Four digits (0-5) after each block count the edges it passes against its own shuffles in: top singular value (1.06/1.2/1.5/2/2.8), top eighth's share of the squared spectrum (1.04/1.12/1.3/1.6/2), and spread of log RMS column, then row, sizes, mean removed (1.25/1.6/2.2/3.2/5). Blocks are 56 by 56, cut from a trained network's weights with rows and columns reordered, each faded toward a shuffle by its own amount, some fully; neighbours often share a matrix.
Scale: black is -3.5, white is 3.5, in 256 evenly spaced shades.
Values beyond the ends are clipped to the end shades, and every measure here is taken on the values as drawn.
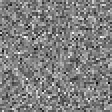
2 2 0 1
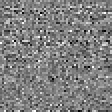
3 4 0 3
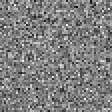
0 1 0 0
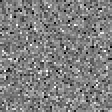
0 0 0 0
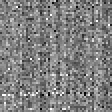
3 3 0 2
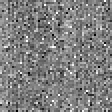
2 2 0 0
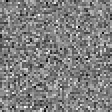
2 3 1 1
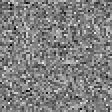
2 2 1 0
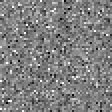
0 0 0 0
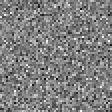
0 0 0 0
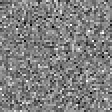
1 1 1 0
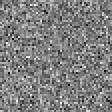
2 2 0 1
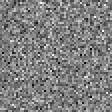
0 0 0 0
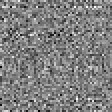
3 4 1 2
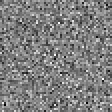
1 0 0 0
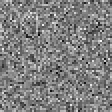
1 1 0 0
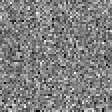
2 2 0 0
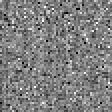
1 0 0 0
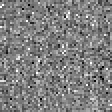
1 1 0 0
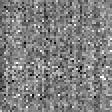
3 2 0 2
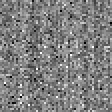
2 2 0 1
